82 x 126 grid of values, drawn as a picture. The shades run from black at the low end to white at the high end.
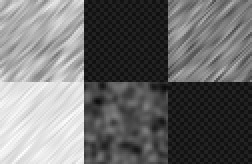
The table splits into 2 rows of 3 panels. Panel 1,1: high, slanting up to the right. Panel 1,2: very low, checkered, faint in contrast. Panel 1,3: middling, slanting up to the right. Panel 2,1: very high, slanting up to the right, faint in contrast. Panel 2,2: low, blotchy. Panel 2,3: very low, checkered, faint in contrast.
